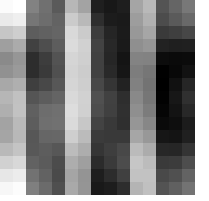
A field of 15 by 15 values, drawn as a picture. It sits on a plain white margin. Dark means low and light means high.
Ninth with the lowest average: middle right. Lone odd cells: none. Stripes: upright, repeating 3 times.
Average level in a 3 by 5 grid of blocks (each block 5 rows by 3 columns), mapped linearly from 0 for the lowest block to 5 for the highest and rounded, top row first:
5 4 2 3 1 / 4 4 3 3 0 / 5 3 2 4 1
